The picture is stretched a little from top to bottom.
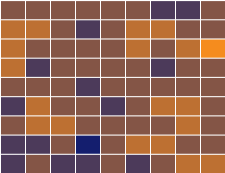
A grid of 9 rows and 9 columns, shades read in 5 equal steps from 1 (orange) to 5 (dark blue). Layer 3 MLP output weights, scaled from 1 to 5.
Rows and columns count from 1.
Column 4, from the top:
3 4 3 3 4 3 3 5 4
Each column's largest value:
4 4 4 5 4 4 4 4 3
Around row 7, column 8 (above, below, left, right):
2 3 3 3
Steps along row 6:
down up same up down down same up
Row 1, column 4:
3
